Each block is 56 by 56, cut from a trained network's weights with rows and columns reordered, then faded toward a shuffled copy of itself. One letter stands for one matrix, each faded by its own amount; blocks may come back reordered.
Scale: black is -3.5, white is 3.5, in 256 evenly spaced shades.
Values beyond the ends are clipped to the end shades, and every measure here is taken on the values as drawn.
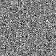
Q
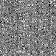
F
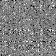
F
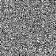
Q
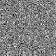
Q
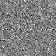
Q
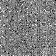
F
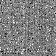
F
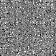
F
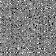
F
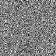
Q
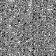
F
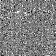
F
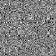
Q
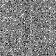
F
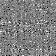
F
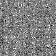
F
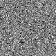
Q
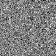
Q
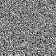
Q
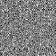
Q
